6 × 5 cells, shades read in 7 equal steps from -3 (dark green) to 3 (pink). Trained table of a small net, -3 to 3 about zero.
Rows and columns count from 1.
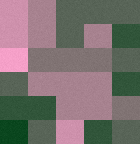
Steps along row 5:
same up same down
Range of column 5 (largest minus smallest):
2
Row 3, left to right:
3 0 0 0 -1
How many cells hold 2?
3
